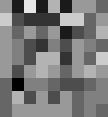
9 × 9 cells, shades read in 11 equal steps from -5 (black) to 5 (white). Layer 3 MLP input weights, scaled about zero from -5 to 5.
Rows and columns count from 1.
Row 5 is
1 0 -2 2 2 -3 1 -1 3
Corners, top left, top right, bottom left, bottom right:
1 -1 -1 -1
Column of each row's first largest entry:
3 1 9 1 9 4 3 2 2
